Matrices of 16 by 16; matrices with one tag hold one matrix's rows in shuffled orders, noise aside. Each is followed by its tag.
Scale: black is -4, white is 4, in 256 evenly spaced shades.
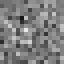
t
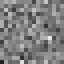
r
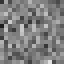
r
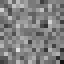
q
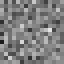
r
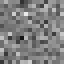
t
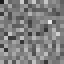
r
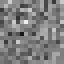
t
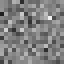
r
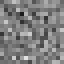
t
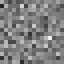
r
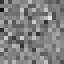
r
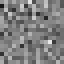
r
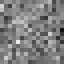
q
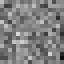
q
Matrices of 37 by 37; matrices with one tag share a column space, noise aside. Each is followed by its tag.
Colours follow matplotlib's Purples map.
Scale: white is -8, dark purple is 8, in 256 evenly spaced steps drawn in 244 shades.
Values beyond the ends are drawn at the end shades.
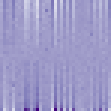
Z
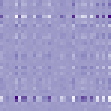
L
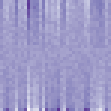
Z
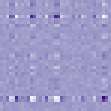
L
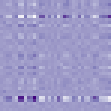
L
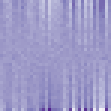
Z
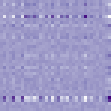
L
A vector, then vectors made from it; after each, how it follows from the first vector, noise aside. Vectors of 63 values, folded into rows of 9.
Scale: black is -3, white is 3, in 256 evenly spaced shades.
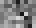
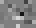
partly zeroed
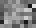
wrapped around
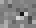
partly zeroed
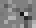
partly zeroed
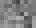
shrunk
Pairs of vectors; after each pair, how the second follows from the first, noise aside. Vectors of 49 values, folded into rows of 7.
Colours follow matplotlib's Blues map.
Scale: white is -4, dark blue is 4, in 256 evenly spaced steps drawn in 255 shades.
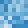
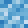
shuffled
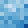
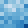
copied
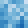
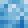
copied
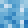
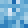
shuffled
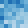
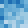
copied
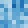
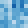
copied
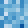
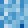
copied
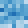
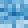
copied
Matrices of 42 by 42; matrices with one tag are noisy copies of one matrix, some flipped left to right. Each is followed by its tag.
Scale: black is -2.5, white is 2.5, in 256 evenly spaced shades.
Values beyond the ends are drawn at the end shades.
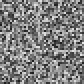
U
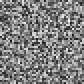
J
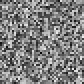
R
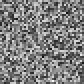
U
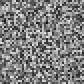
J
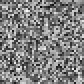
R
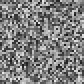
R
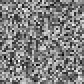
R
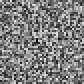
J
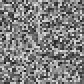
U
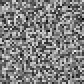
J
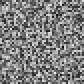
J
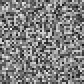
J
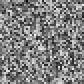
R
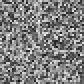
U
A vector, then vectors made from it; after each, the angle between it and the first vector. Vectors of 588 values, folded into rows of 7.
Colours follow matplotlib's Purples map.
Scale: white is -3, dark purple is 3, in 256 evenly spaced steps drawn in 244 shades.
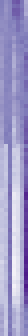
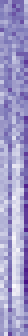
nearly parallel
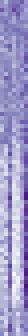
nearly parallel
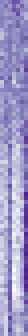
nearly parallel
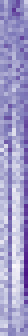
nearly parallel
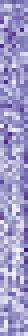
partly aligned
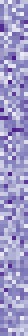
orthogonal
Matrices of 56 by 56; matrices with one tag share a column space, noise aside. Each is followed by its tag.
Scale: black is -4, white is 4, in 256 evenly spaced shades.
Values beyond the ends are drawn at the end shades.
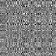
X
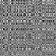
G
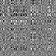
G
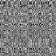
X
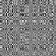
G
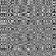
G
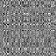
X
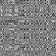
G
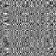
X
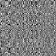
X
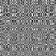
G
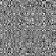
X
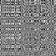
G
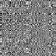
X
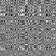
G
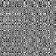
X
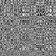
G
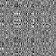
X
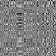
X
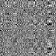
X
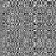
X
